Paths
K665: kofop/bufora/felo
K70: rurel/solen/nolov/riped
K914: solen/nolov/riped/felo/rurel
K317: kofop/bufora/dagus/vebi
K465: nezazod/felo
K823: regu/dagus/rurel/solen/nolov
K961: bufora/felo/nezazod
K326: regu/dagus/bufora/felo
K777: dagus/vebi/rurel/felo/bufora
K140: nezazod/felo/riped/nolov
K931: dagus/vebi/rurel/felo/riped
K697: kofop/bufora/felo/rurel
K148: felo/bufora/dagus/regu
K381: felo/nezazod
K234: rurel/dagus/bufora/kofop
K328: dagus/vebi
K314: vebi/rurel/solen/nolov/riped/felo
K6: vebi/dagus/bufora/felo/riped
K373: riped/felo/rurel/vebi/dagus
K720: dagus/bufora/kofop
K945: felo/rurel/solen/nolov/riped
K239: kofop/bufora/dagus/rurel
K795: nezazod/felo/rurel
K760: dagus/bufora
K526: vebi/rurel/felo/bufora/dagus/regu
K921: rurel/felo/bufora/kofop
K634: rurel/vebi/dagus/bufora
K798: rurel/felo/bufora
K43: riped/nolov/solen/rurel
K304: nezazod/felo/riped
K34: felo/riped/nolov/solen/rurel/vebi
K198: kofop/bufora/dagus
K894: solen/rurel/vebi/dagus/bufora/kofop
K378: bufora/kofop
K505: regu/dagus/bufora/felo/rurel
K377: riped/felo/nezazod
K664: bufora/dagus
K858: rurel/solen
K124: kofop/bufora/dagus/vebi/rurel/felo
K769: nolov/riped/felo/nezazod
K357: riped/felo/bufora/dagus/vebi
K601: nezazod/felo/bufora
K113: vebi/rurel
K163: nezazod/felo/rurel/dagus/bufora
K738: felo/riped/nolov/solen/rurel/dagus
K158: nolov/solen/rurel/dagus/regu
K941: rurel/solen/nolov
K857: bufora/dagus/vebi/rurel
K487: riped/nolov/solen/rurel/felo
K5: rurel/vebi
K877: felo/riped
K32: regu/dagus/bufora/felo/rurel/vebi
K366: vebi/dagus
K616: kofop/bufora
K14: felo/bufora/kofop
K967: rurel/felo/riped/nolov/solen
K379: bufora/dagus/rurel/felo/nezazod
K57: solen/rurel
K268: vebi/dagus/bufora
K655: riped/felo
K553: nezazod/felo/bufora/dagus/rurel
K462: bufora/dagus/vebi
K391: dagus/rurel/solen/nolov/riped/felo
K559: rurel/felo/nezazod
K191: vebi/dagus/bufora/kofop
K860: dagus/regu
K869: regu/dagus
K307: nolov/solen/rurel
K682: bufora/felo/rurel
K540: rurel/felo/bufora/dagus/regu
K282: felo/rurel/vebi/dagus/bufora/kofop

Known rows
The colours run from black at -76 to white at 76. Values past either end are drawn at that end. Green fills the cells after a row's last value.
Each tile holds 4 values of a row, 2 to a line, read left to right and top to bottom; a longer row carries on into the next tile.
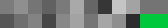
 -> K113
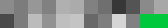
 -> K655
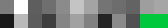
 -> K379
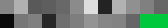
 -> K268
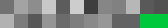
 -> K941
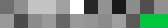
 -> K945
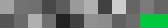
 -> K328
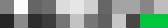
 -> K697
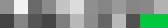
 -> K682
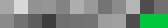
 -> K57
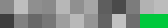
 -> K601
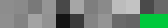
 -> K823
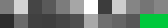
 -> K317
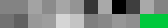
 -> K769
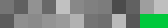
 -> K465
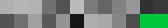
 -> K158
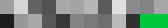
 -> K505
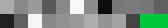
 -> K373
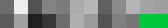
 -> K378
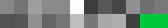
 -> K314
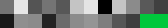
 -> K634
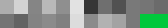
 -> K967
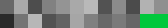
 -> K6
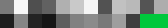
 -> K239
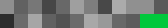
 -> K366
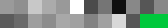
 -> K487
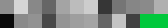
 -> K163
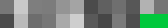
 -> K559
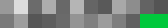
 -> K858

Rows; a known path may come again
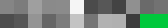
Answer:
K314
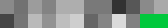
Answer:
K655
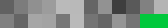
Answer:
K877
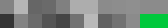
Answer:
K664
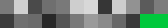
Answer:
K857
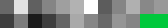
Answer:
K616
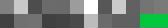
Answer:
K462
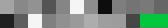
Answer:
K373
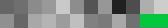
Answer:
K304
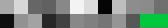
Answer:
K777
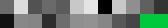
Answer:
K634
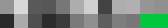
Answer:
K720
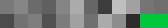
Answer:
K113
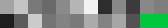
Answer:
K357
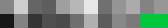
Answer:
K198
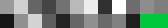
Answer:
K32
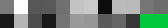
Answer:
K234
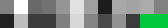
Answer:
K921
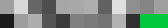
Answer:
K505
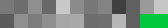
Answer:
K465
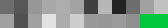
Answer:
K140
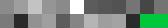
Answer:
K34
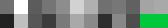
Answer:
K379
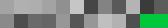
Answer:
K307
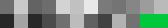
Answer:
K665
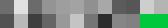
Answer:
K961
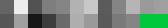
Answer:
K378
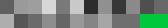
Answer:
K70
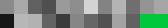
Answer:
K326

